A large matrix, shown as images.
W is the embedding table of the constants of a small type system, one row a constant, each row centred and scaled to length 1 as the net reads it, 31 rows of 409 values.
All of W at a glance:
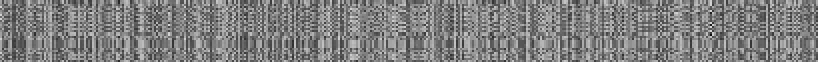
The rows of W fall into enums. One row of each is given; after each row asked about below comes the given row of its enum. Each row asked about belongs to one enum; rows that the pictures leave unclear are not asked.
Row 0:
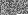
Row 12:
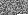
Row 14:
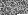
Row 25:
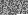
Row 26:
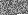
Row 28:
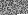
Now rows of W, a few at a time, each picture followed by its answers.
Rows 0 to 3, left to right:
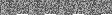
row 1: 0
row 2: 25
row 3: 26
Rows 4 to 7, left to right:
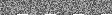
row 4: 14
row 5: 25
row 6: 12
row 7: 26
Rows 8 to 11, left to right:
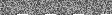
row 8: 14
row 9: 26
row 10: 14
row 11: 25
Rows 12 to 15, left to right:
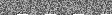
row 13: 25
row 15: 25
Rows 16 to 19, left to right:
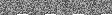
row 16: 12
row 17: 12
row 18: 0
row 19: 26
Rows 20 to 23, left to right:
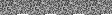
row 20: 28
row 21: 28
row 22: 28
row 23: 28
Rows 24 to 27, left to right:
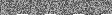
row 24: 0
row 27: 14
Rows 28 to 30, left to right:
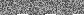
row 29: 14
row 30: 0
